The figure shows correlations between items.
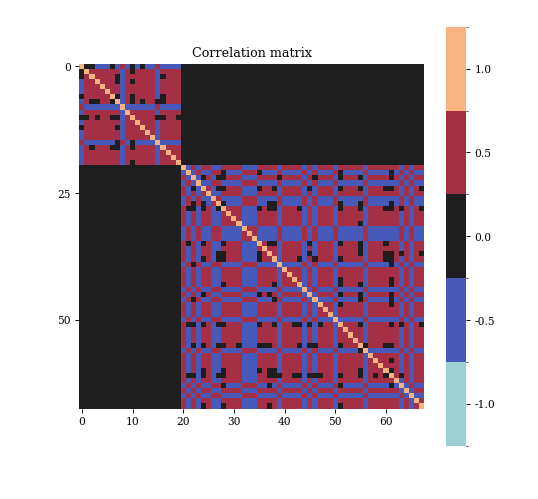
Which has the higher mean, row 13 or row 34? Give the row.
13
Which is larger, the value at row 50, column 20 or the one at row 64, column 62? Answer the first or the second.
the second
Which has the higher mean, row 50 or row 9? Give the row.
9
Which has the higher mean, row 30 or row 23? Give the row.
30
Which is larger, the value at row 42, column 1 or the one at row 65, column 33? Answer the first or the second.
the second
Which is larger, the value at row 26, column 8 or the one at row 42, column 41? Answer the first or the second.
the second
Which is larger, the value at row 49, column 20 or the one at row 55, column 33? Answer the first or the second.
the first
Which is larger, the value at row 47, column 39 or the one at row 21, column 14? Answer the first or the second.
the second
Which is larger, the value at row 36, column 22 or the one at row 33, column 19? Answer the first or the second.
the first
